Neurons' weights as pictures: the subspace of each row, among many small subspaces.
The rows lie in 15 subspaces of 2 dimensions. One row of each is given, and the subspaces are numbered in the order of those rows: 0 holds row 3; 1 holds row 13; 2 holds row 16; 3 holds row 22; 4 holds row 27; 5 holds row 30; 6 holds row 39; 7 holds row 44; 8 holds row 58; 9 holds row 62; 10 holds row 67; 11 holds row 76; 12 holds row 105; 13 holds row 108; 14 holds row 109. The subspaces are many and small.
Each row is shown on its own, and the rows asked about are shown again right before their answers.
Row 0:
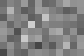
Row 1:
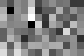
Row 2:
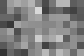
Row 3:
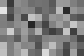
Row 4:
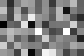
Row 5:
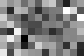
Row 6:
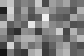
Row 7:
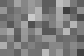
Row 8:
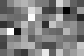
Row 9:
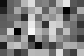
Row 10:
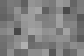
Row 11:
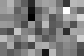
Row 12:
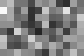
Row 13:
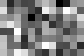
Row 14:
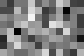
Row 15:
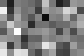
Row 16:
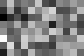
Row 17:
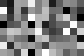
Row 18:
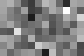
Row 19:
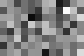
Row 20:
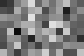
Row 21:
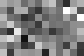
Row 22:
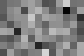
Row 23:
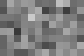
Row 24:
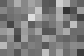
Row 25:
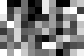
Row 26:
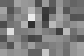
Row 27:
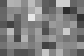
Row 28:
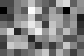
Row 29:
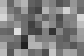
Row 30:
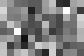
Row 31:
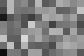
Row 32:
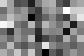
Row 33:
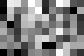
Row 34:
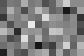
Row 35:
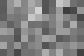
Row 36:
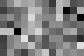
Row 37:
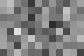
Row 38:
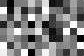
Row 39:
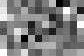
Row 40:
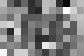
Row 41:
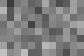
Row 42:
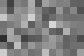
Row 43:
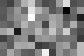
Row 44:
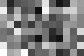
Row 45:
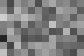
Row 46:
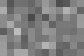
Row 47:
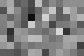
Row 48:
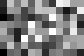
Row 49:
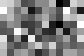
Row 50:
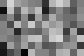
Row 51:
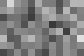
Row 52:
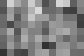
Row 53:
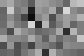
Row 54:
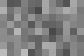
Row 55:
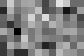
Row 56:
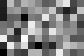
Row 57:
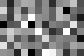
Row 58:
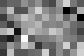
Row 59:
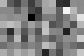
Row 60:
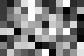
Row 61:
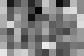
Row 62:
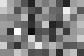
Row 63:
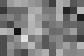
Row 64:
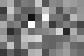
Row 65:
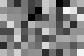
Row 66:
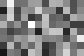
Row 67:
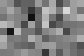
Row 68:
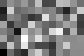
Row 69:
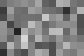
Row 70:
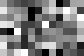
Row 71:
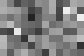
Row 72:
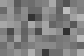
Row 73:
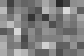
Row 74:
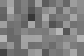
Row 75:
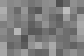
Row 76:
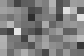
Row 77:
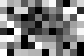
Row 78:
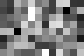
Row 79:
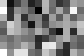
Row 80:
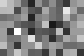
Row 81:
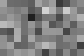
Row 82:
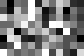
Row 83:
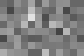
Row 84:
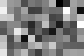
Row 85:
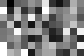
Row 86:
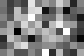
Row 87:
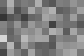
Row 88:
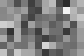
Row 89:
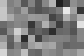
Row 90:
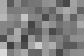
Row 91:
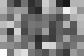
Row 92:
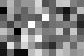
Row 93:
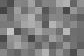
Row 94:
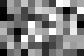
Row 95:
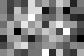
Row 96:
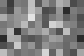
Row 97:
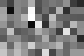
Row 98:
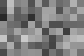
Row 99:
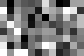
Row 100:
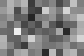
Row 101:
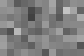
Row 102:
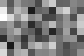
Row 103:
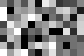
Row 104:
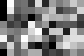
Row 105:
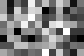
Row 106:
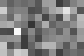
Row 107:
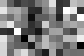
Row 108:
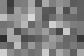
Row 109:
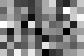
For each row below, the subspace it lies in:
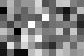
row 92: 10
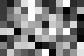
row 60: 3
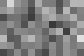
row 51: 6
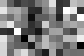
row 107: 11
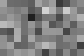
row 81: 1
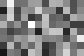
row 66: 4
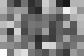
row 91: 14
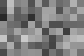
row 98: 12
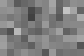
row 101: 11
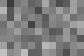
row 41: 4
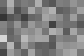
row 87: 2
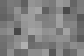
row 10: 12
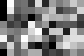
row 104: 12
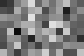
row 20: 9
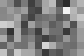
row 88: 14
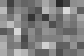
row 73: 1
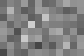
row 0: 3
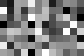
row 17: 7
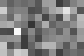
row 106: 10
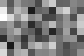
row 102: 2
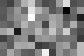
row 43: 3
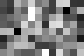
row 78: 5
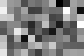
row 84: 6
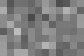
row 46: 1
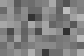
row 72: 4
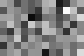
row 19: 0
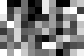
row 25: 0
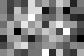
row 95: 12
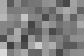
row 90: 9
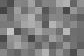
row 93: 2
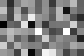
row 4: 14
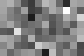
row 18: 3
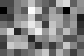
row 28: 2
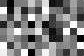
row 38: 7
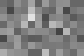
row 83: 5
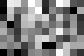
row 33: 0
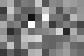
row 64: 10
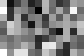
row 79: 0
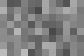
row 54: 14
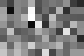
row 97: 8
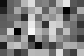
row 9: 9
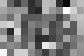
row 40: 14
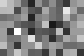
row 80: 9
